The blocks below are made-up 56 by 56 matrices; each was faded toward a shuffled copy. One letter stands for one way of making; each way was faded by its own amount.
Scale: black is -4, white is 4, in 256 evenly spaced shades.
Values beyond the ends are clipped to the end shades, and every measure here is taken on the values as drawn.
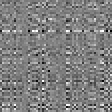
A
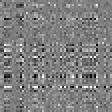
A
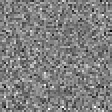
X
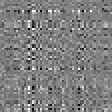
A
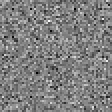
X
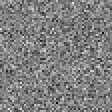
X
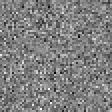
X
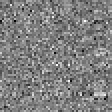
X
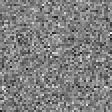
X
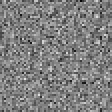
X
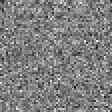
X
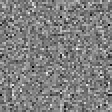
X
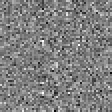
X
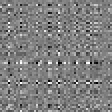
A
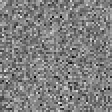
X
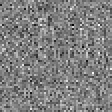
X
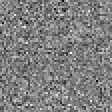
X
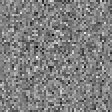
X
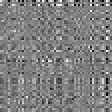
A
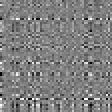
A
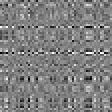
A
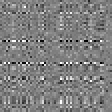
A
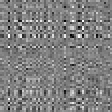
A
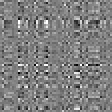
A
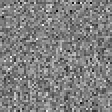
X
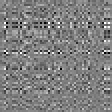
A
